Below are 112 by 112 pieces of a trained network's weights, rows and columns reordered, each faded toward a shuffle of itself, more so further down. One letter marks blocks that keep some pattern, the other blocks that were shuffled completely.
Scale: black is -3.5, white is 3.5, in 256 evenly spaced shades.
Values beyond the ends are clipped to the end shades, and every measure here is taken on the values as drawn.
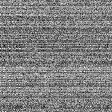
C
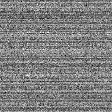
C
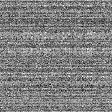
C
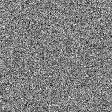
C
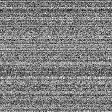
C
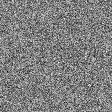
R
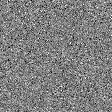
R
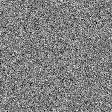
R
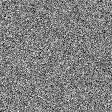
R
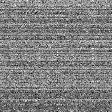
C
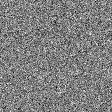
R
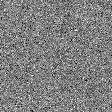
R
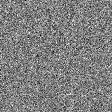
R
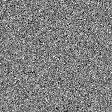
R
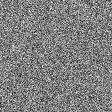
R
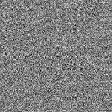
C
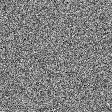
R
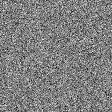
R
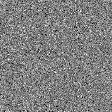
C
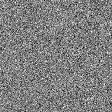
C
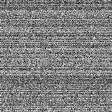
C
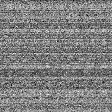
C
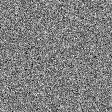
R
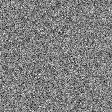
R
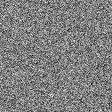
R
